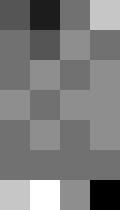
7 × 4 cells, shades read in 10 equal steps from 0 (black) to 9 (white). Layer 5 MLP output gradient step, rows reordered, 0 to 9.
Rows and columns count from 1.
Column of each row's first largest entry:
4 3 2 1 2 1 2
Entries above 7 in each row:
0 0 0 0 0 0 1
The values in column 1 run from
3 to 7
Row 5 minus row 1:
1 4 0 -2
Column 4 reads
7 4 5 5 5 4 0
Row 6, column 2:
4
